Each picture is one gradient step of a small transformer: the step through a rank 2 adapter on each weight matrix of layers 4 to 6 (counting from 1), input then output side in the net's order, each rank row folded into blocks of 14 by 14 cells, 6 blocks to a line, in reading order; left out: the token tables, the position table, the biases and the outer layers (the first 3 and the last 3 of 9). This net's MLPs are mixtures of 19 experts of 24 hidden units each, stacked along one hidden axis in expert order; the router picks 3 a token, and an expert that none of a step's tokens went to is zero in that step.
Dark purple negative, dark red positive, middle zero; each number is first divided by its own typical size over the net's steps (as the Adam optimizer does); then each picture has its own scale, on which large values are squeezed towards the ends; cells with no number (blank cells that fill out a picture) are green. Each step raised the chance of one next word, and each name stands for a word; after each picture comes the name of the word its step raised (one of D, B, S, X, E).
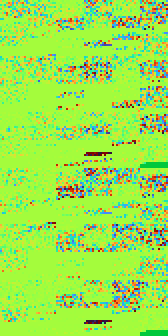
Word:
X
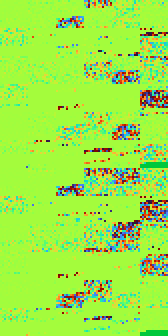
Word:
X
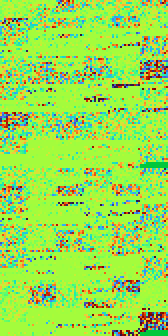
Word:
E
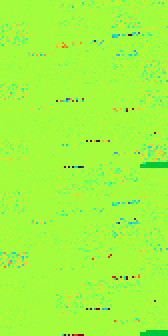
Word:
X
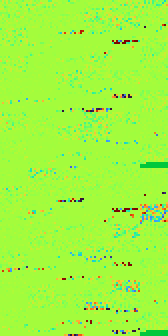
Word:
E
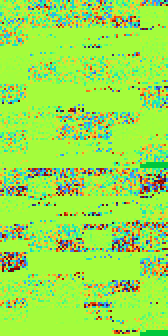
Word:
E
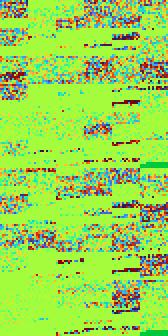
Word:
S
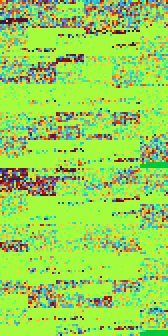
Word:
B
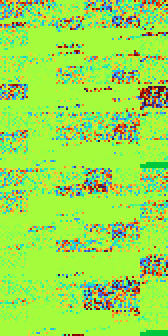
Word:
E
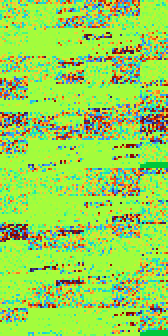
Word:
B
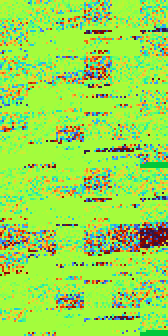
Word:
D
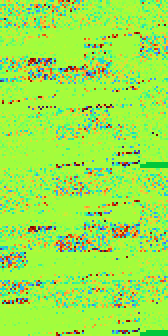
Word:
D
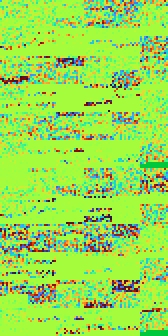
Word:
E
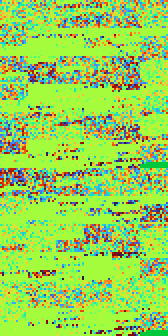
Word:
S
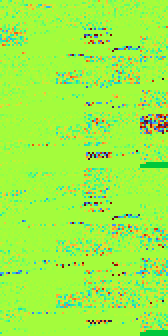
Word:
D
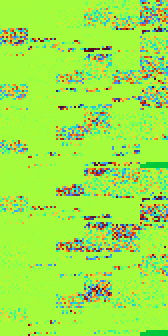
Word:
D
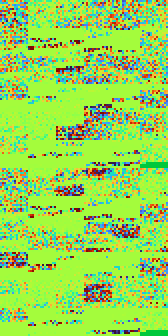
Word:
B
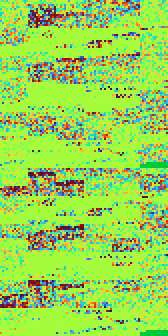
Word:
B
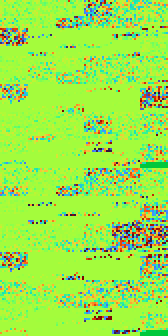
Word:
X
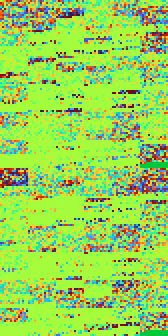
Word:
S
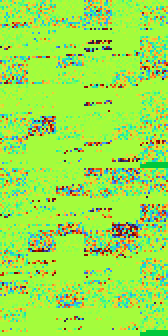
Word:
X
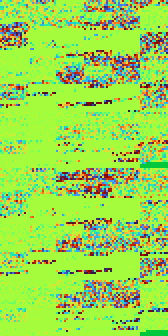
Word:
S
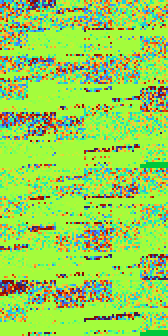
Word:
S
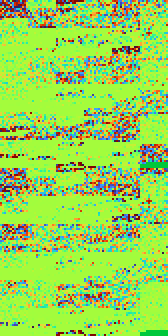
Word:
B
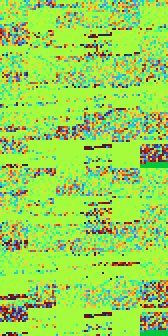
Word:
B
